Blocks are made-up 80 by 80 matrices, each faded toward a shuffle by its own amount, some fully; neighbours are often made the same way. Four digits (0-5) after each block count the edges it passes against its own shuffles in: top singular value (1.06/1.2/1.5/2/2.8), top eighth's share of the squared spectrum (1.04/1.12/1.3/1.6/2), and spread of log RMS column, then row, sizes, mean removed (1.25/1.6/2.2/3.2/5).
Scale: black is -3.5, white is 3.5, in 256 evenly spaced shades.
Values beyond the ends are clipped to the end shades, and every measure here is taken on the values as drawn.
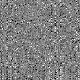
4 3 2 1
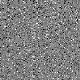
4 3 2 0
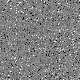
0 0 0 0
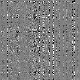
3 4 4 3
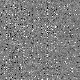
2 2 2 1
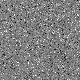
0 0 0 0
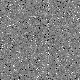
1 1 1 0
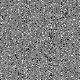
1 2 2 0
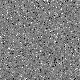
0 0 0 0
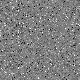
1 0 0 0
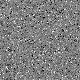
0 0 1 0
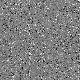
0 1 1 0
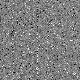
1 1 1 0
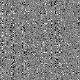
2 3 3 2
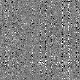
2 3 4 2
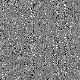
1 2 2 1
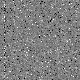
2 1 1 0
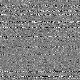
2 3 0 4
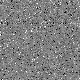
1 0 0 0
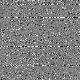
3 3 0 3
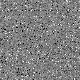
1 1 0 1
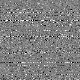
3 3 0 4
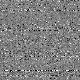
2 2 0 3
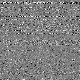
2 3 0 3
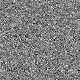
0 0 0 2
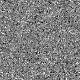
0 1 0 2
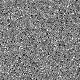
0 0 0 1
